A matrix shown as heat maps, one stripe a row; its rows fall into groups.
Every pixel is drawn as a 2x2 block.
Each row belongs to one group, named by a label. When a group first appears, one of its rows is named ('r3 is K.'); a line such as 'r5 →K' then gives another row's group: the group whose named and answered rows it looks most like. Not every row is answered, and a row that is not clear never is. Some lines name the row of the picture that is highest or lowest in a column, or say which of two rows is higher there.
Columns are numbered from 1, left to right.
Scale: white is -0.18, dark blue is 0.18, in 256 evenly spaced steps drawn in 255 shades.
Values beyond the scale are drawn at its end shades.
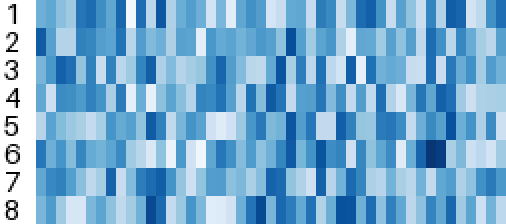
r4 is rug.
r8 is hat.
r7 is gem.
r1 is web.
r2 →web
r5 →hat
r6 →rug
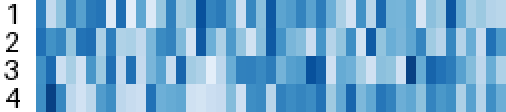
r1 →rug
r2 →gem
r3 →hat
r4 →hat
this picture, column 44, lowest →1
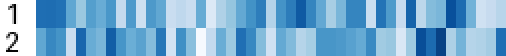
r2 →web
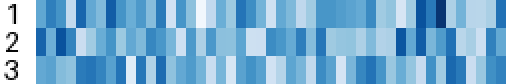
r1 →web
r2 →gem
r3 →web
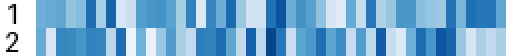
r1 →gem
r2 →rug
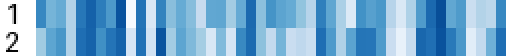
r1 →web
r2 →web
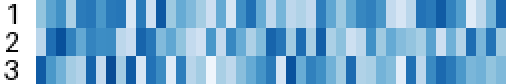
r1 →web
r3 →hat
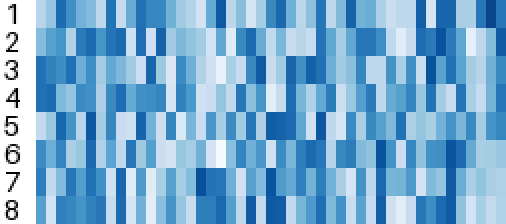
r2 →web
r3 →hat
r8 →rug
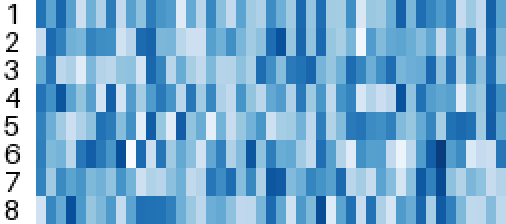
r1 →gem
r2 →gem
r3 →hat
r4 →gem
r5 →hat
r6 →web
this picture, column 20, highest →7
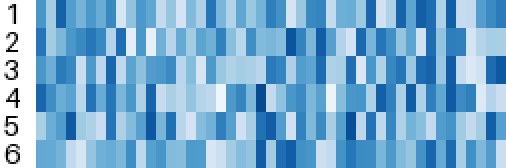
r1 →gem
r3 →gem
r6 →hat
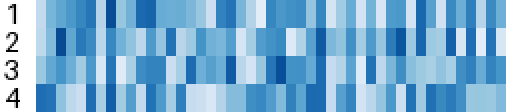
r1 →gem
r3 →gem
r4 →hat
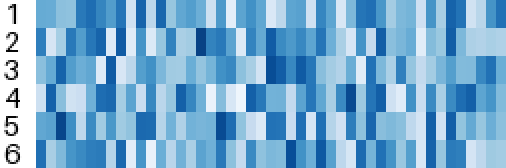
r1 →web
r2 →rug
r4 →hat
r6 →rug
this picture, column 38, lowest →5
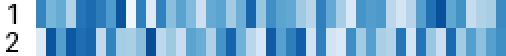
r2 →gem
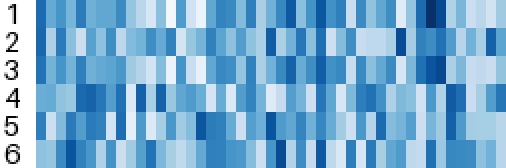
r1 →rug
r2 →gem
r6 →gem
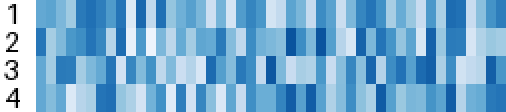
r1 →web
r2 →rug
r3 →gem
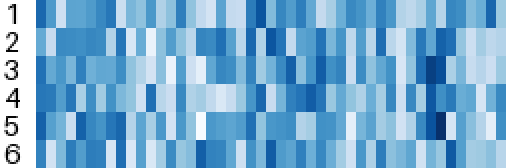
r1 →hat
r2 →rug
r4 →hat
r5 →web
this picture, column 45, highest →1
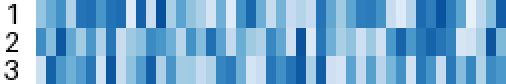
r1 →web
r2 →gem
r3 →gem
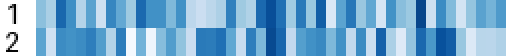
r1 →gem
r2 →rug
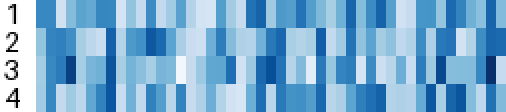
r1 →hat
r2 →gem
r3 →gem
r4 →hat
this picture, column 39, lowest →4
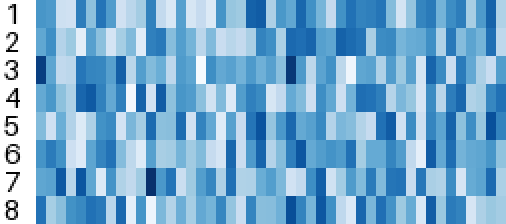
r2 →hat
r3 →web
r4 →web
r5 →hat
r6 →hat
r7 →gem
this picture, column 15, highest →5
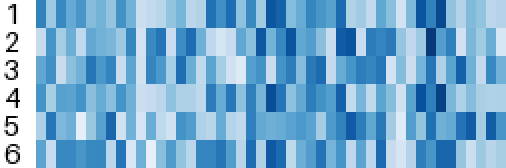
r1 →rug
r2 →hat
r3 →hat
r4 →rug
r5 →hat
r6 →rug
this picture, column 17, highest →6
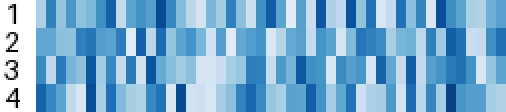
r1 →gem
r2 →web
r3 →hat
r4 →hat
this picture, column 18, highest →1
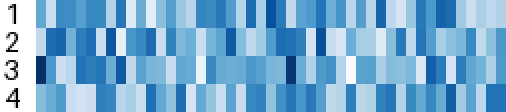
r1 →rug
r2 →gem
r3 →web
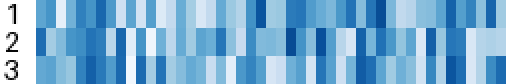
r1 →hat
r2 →rug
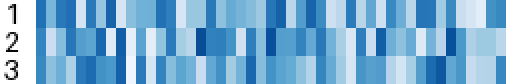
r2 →rug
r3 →web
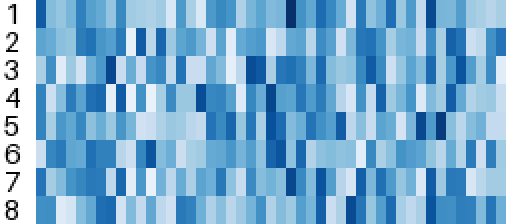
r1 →rug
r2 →web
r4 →rug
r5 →rug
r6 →gem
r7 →rug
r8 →hat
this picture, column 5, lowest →3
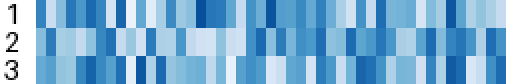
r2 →hat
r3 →web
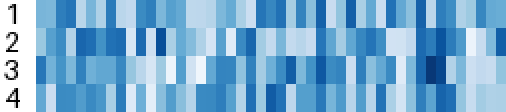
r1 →gem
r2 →web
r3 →rug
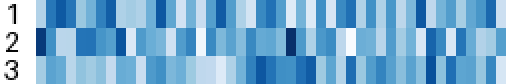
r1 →gem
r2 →web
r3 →hat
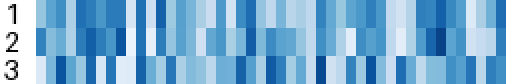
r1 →web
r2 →web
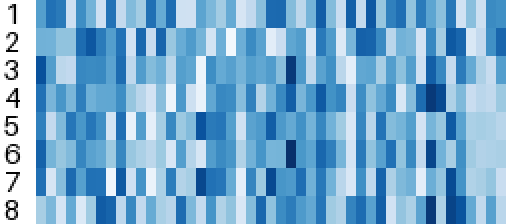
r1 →gem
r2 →web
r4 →rug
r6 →rug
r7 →rug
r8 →hat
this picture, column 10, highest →8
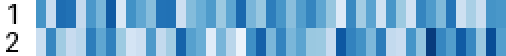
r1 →gem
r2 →hat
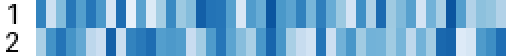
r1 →rug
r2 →gem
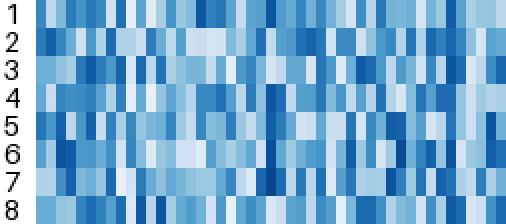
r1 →rug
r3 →web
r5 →gem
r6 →gem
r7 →gem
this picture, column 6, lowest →7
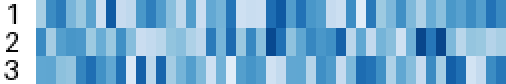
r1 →gem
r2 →rug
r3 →web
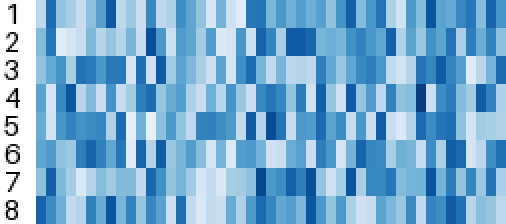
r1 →hat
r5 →rug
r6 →web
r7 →hat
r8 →hat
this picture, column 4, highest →4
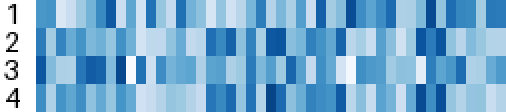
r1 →hat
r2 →rug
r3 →web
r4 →rug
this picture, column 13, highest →3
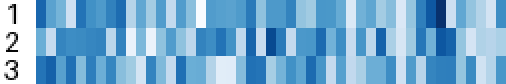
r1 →web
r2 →rug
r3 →hat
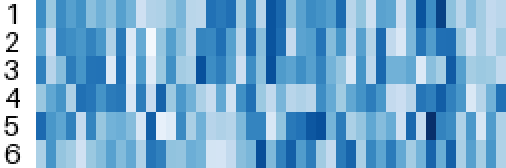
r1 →rug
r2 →rug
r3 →rug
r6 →hat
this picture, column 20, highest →1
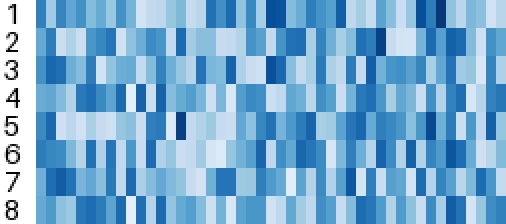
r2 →hat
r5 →hat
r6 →hat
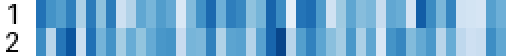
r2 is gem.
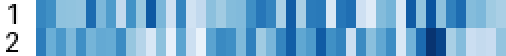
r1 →hat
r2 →rug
